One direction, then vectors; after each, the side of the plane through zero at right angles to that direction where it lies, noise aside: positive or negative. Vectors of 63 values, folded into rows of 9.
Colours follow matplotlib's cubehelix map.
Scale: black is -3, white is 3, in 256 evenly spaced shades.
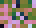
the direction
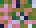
positive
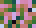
negative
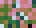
negative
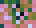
positive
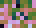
positive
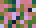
negative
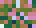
negative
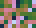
positive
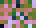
positive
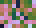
positive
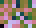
positive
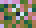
negative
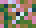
negative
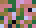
negative
